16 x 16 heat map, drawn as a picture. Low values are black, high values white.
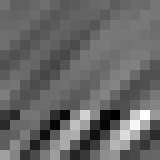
The bottom right is the ninth with the highest average. The top part is calmer, up to a seam about 70% of the way down. The top right is the smoothest part.
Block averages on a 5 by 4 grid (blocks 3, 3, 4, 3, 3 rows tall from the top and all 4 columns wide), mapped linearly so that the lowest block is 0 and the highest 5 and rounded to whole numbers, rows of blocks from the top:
1 1 1 2 | 1 0 2 2 | 1 1 2 1 | 0 0 0 5 | 1 2 1 1
